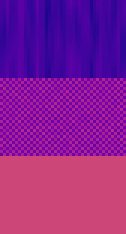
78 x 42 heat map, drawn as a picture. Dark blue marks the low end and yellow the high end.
The table splits into 3 rows of 1 panel. Panel 1,1: very low, streaked downward, faint in contrast. Panel 2,1: low, checkered. Panel 3,1: middling, flat.
